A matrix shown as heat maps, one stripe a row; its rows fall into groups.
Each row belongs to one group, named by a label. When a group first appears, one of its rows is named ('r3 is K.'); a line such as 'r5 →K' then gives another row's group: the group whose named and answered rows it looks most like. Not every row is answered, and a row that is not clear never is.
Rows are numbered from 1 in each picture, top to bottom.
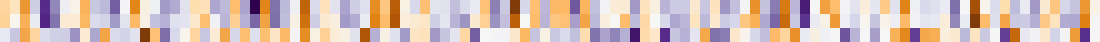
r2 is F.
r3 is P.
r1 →F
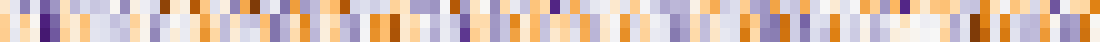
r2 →F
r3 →F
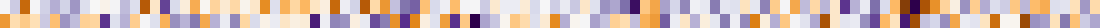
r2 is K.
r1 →P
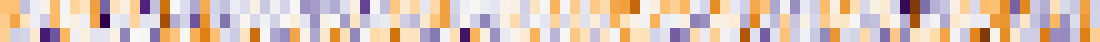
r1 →K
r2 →K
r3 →F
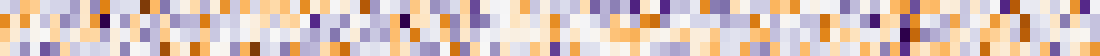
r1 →P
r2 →K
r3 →K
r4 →F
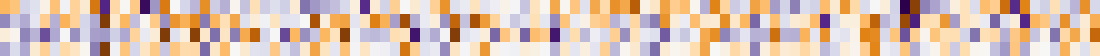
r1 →K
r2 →P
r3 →F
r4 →P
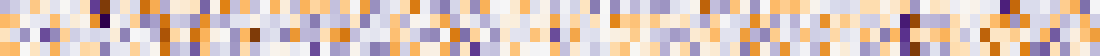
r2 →K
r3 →F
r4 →K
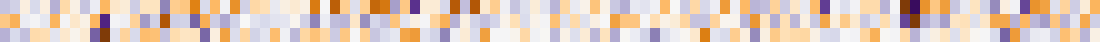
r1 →P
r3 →P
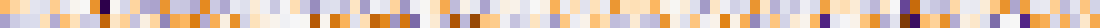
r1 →K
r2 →P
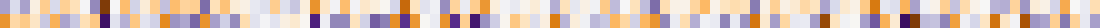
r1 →P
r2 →K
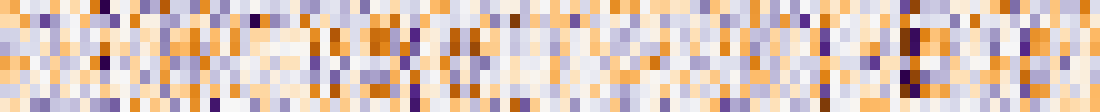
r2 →F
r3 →P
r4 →P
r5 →K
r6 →K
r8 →F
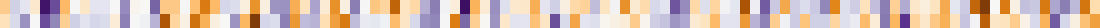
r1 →F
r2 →F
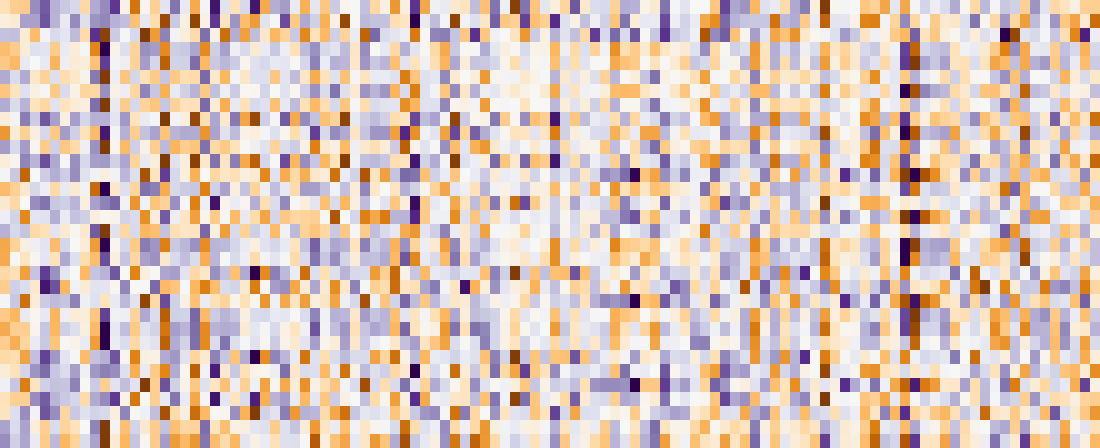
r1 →F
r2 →F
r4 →K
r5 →K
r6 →P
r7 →K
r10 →K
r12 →F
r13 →P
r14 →K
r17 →P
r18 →K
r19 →K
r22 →P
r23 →K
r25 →K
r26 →F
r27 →F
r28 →P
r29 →F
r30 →F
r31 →P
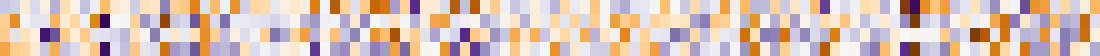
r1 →P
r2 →K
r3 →F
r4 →K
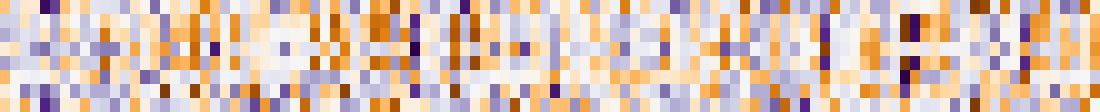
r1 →F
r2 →P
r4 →F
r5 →P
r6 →K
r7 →F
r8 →F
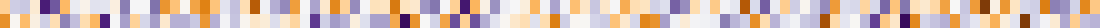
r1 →F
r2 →K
